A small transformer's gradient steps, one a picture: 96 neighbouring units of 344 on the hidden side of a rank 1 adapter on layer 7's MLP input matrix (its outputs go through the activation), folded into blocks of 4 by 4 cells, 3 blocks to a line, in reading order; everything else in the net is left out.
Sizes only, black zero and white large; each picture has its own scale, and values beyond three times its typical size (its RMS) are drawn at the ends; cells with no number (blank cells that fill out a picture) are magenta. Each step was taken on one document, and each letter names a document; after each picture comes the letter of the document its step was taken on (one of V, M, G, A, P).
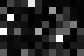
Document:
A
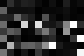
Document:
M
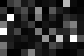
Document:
A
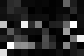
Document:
M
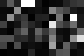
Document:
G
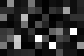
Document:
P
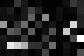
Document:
M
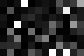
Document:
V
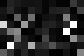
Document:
M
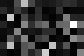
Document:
G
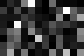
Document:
V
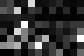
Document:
P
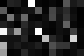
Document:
A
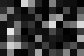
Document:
V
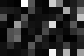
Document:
V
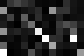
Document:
A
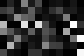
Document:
M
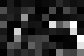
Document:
P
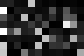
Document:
A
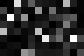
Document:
A
